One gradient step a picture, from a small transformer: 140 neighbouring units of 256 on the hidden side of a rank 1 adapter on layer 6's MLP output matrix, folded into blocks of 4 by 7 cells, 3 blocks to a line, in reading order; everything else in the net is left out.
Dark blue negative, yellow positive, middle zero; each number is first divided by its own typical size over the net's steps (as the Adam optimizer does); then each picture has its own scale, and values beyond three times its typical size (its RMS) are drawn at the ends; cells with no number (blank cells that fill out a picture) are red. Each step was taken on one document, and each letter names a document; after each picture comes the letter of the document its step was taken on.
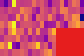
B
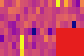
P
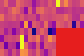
P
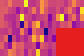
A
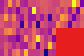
A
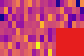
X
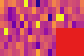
A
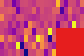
P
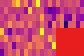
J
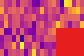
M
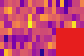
M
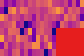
B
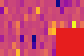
P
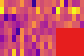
M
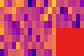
J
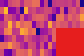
X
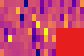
A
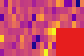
P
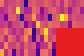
A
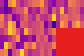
X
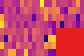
J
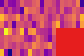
B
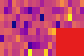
B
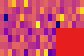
A
